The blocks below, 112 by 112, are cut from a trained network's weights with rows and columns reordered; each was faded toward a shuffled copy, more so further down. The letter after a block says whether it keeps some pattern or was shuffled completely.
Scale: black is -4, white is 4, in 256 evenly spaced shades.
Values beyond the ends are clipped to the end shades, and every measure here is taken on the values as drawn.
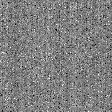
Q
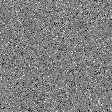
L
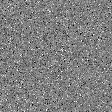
L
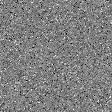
L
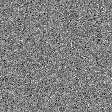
L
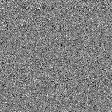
Q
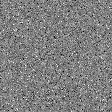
L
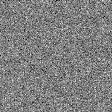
Q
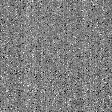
Q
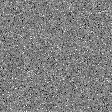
L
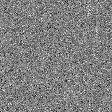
Q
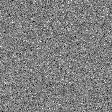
L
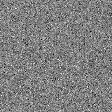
Q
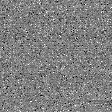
Q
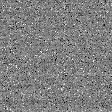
Q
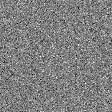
Q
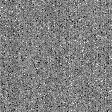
Q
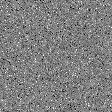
L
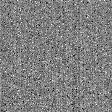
Q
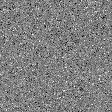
L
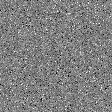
L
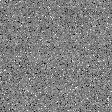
Q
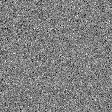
Q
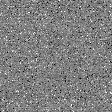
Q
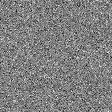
Q
